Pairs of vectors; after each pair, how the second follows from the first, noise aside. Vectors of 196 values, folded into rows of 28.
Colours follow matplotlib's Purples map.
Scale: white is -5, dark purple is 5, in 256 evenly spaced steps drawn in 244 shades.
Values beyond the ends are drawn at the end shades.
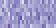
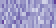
shuffled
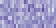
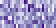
scaled up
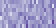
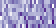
scaled up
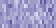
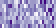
scaled up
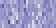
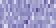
shuffled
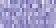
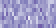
shuffled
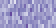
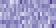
shuffled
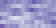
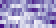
scaled up
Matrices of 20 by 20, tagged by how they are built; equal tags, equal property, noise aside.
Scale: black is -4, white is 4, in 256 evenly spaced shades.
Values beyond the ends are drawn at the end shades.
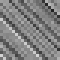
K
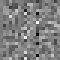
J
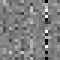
J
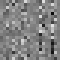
J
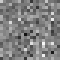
J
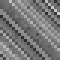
K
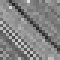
K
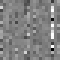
J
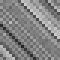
K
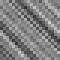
K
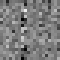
J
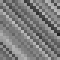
K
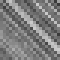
K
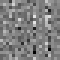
J
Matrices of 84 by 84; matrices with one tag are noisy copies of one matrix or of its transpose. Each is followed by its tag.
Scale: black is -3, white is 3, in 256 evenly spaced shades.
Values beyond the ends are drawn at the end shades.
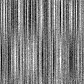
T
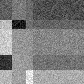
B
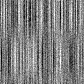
T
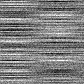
T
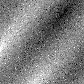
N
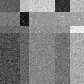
B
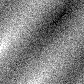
N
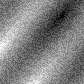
N
